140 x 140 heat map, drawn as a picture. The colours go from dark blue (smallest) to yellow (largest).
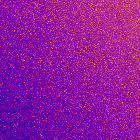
Slope: up to the top right. Stripes: none. Grain: fine. Average level on the scale: 30%. Ninth with the lowest average: bottom left. Ninth with the highest average: top right. Mirror symmetry: none.
